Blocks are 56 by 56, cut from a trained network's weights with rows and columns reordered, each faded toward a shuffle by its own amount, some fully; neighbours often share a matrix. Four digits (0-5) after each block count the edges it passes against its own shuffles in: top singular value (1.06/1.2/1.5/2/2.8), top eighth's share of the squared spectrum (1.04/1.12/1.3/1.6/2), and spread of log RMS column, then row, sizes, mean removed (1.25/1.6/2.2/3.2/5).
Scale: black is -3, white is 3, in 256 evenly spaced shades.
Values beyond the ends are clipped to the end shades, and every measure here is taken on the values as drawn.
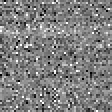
2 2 2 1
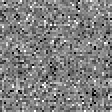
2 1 1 0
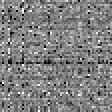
3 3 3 2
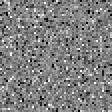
0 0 0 0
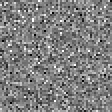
1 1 0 0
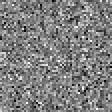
2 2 0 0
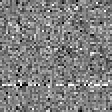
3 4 2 2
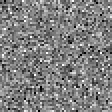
0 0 0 0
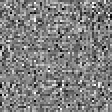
3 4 2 2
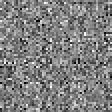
3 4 2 2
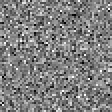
0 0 0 0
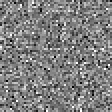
0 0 0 0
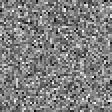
1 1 0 0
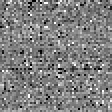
2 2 1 1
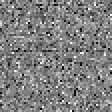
1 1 0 0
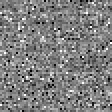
1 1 0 0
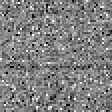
1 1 1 0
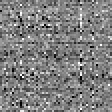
2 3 3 1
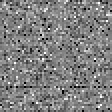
2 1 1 0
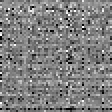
3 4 3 2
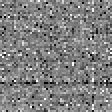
2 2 2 1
